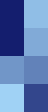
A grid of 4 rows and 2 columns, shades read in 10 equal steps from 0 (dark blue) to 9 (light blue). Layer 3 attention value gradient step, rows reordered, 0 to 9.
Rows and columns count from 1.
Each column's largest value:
9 8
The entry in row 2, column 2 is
7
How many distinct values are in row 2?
2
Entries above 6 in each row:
1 1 0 1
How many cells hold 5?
1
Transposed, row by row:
0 0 6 9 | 8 7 5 2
